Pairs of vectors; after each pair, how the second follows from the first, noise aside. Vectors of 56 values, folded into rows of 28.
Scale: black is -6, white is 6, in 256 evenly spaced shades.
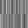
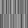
negated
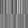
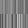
wrapped around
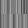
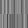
wrapped around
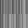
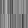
wrapped around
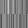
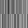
negated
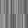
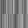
wrapped around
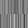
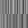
wrapped around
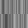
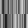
scaled up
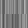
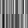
scaled up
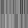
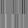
partly zeroed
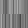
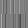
partly zeroed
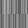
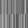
wrapped around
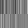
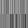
wrapped around
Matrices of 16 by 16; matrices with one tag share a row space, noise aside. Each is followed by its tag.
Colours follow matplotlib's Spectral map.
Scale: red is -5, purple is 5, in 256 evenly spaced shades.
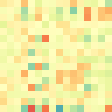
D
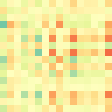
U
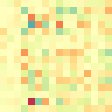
D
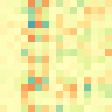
D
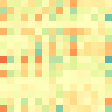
U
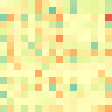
U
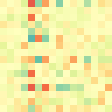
D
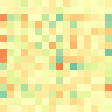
U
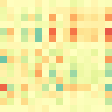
U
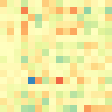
D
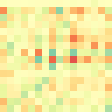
U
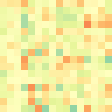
D
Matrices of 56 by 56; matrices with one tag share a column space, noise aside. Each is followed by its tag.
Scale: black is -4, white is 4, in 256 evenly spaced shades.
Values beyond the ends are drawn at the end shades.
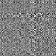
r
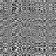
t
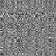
r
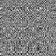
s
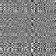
t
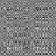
s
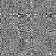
r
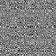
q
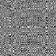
q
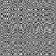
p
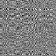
p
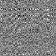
p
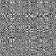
r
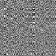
p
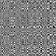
q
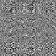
t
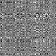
r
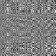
t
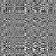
t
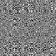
t
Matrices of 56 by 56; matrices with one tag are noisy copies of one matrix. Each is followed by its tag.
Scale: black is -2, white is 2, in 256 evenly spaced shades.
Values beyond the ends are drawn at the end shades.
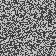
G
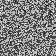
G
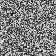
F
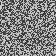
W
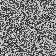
F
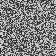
F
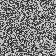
F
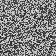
G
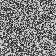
F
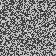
W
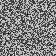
W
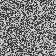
F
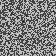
W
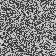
F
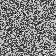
F
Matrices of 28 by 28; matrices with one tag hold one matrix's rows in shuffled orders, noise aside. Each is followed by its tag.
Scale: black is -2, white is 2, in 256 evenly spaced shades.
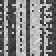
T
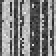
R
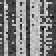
T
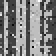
T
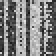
T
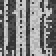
T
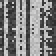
T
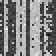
T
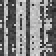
T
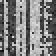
T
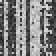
T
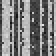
R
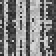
T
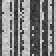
R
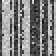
R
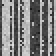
R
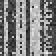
T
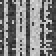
T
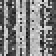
T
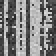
T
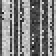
R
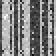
R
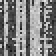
T
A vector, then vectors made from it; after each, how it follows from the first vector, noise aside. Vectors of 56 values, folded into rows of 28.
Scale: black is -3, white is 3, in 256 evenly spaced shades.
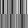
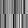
wrapped around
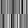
wrapped around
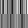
copied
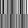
copied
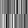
wrapped around
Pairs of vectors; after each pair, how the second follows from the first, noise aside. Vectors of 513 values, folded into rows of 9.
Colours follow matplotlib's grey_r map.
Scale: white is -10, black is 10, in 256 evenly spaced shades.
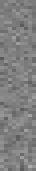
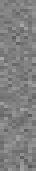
negated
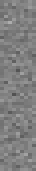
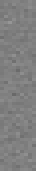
shrunk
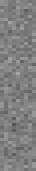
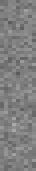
negated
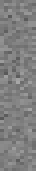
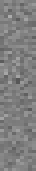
negated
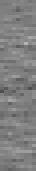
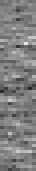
scaled up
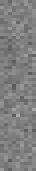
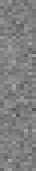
negated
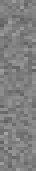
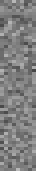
scaled up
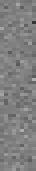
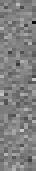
scaled up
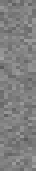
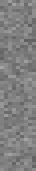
negated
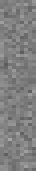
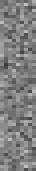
scaled up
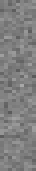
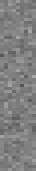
negated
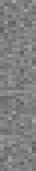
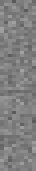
negated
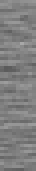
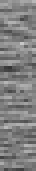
scaled up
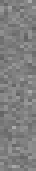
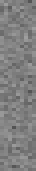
negated
